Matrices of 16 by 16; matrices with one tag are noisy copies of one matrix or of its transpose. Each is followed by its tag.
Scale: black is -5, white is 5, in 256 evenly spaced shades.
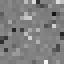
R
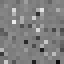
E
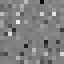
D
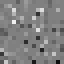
E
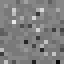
E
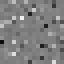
D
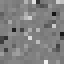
R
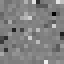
R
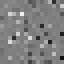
E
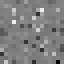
E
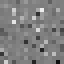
E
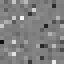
D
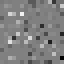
E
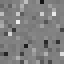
D
